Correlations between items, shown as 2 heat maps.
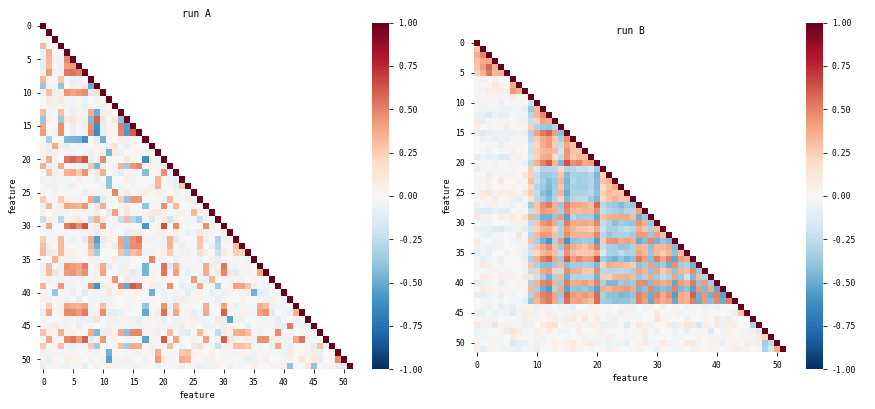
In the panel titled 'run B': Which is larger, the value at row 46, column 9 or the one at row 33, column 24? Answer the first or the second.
the second
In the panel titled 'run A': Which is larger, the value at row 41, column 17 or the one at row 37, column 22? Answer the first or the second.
the second
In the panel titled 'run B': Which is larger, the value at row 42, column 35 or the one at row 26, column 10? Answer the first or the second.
the first
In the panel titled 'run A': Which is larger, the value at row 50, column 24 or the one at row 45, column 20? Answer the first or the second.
the first
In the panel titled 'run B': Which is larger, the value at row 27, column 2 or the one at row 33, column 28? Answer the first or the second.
the first
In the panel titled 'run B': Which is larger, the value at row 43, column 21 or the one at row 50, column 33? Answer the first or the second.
the second
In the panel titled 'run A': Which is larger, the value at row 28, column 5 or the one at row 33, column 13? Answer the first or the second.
the second
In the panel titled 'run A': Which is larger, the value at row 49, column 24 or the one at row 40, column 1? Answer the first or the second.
the first
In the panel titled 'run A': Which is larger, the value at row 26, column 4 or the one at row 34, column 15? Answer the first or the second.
the second
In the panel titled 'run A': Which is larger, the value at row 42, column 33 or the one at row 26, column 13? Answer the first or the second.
the second
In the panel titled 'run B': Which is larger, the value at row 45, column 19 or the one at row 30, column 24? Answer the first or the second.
the first
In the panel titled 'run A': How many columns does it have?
52
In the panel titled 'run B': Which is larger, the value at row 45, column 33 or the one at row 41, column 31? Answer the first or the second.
the first
